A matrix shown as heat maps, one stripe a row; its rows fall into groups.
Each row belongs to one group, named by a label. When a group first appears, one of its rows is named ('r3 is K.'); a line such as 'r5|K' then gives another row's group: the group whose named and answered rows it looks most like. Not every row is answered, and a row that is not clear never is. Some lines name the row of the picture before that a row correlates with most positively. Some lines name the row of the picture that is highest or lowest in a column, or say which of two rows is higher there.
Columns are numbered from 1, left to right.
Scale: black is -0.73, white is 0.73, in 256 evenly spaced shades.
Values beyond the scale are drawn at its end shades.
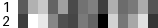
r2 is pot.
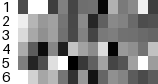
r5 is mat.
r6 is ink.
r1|pot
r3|ink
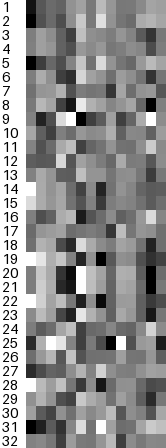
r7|pot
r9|mat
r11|mat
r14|ink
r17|pot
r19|ink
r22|ink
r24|mat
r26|pot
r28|ink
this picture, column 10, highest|25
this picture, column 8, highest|31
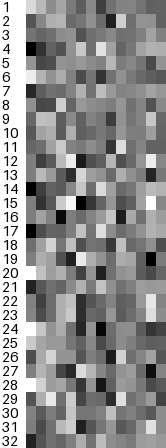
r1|ink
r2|pot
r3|mat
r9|pot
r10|pot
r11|pot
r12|mat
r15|mat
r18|pot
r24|ink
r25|ink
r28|ink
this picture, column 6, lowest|15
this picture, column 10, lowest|16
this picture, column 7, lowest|15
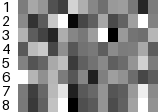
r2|mat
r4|pot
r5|mat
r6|ink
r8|mat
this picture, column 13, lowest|1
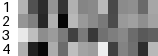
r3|ink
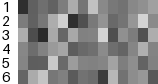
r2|mat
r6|pot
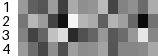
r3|mat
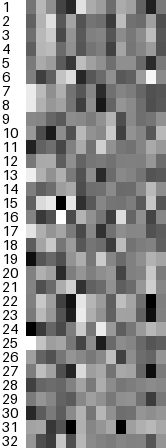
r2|pot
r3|pot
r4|pot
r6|mat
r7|ink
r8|ink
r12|pot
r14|mat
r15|pot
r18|pot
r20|pot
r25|ink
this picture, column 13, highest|6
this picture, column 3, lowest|10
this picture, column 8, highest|24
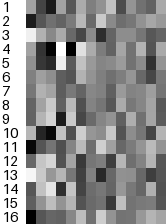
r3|ink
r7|pot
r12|pot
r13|ink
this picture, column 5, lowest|4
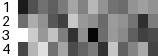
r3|ink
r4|pot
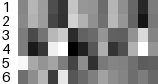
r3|mat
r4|mat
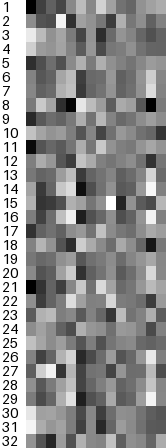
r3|ink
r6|mat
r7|mat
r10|ink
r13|mat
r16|mat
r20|mat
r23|pot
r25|ink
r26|mat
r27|pot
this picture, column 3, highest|27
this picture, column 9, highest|15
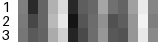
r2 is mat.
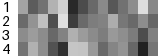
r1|mat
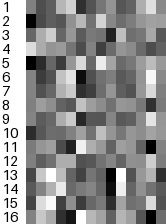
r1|mat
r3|pot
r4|ink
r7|mat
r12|mat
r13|pot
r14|pot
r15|pot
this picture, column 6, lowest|6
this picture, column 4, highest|14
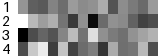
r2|ink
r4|pot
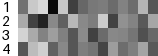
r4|pot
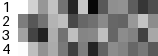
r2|mat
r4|ink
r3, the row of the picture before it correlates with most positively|2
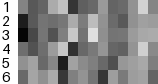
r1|mat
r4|mat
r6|pot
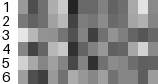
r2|mat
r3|ink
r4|mat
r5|ink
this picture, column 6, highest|6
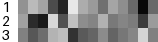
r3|mat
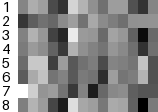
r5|pot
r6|pot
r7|ink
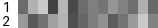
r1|pot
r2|mat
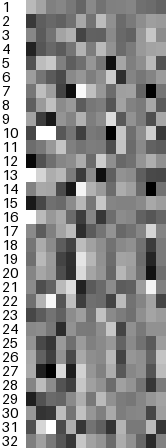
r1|ink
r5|pot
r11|pot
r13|ink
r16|ink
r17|mat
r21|mat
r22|pot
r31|pot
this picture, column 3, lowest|27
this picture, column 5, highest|21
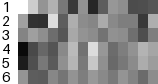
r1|ink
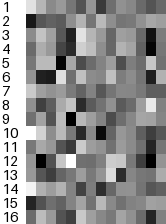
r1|ink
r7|ink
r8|mat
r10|ink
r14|ink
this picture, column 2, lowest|12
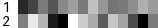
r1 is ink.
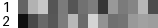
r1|pot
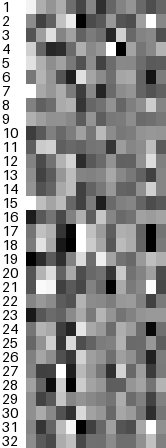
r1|ink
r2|mat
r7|ink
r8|mat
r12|mat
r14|mat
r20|pot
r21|pot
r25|pot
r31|mat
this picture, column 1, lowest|19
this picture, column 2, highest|21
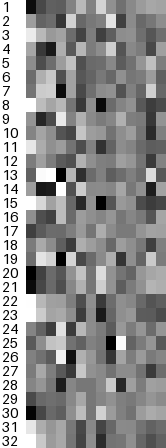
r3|ink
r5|mat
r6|pot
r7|pot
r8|ink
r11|ink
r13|pot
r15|ink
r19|pot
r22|ink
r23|ink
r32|ink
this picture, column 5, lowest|26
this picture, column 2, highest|13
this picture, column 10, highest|25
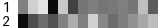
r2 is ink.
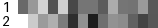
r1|pot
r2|ink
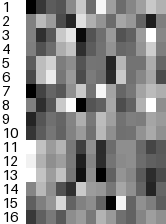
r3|mat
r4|mat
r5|pot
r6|pot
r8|mat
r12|ink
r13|ink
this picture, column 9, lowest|15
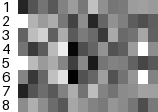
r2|ink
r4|mat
